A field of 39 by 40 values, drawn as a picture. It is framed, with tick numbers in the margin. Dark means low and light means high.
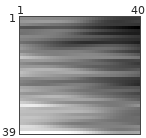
The bottom right is the calmest part. The halves do not mirror each other. There are no lone odd cells. Streaks run across, left to right. Values rise toward the bottom left.
